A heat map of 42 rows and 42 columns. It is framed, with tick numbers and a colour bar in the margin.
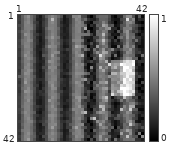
The ninth with the highest average is the middle right. No overall slope runs across the table. Upright stripes repeat 5 times across the table. In the middle right lies a patch that is higher than the rest. The left part is calmer, up to a seam about 50% of the way across.
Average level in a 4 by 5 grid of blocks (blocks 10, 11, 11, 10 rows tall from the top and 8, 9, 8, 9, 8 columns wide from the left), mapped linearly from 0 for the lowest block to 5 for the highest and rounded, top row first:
11101
11135
11135
11111
